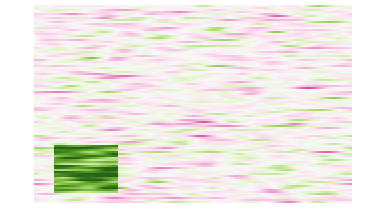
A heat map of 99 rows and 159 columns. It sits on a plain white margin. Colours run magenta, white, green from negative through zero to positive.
Neither half mirrors the other. The ninth with the highest average is the bottom left. An odd patch, higher than its surroundings, sits in the bottom left. The grain runs across in streaks. The values are skewed, with a long tail toward high values.
